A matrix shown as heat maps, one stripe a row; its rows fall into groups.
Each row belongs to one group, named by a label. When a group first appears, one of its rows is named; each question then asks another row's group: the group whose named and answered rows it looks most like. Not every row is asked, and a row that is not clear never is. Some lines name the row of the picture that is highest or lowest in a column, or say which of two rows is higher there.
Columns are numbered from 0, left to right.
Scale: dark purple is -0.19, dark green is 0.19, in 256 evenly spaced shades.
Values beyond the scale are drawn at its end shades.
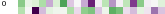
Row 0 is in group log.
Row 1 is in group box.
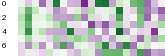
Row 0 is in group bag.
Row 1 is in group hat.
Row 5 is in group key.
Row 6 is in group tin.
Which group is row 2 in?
hat
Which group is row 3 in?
log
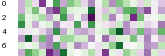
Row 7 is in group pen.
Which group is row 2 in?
log
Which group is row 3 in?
hat
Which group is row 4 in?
bag
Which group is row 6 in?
bag
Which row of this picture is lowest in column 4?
7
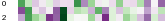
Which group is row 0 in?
hat
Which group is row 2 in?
pen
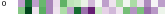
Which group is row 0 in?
pen
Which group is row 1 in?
log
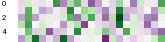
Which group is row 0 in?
key
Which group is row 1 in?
key
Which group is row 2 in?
box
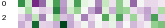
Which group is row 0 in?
key
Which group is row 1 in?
key
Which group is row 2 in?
bag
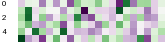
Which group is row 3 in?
key
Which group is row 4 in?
log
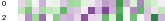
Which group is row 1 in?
log
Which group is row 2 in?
bag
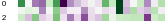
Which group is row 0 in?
bag
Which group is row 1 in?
bag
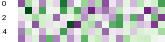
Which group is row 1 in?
log
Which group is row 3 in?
box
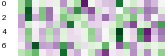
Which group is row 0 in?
hat
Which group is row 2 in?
pen
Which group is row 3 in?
key
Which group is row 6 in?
tin
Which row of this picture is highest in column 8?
1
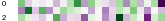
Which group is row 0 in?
hat
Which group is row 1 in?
pen
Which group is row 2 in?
bag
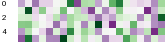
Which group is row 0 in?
box
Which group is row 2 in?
key
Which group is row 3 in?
hat
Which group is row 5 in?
pen
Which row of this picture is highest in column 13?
0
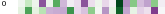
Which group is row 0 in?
bag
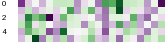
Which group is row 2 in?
pen
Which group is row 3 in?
hat
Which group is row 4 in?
pen
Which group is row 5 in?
tin
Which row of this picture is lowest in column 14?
5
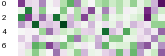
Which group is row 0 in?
box
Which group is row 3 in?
tin
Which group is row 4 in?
pen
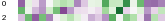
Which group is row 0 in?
box
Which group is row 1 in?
bag
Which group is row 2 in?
pen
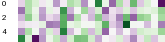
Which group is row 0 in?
hat
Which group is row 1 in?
tin
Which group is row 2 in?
tin
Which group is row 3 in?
pen
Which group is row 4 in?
tin
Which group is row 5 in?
key
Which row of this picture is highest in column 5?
5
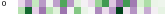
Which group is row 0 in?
tin
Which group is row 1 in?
key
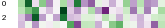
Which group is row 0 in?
log
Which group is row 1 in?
log
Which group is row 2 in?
tin
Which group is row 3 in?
box
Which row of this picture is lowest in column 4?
0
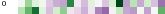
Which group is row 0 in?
hat
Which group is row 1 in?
log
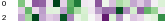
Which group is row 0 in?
key
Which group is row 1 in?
key
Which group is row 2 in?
tin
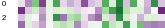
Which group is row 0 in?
bag
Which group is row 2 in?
key
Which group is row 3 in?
box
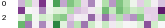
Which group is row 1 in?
box
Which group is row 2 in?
log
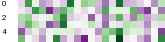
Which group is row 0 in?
key
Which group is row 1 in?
pen
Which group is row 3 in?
pen
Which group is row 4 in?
box
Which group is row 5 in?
bag
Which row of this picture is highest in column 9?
0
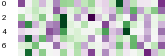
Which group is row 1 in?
hat
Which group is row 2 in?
log
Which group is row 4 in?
pen
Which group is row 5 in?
pen
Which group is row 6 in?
hat
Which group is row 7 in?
log
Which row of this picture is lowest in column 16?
2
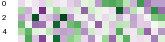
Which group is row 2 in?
tin
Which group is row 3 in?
key
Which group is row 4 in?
hat
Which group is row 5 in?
key
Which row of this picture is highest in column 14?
1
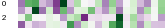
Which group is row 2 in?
hat
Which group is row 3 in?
box
